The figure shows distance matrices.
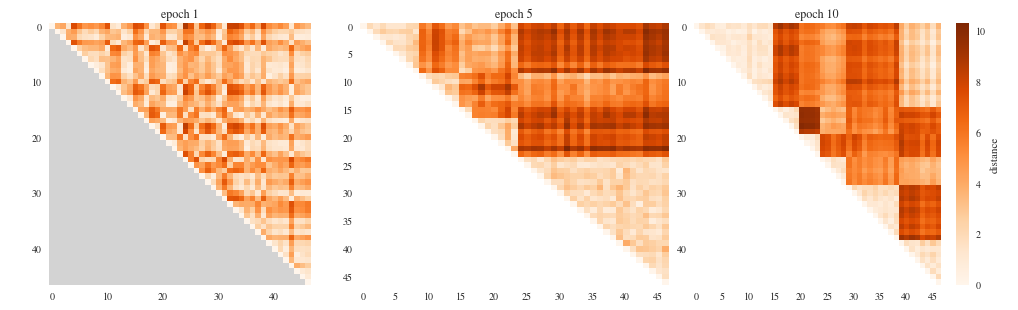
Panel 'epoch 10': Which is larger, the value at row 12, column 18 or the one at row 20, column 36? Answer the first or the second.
the first
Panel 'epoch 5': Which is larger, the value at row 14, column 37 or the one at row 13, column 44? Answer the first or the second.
the first
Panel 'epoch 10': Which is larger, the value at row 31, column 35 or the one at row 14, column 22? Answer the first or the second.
the second
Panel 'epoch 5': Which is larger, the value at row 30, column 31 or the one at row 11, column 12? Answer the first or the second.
the first
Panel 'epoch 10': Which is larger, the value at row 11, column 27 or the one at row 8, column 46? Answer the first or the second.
the first
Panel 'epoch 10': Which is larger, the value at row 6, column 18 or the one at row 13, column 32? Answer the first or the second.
the first
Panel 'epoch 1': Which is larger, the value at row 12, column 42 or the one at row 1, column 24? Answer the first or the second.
the second
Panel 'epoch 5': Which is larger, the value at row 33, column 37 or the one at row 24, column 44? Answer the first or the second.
the second
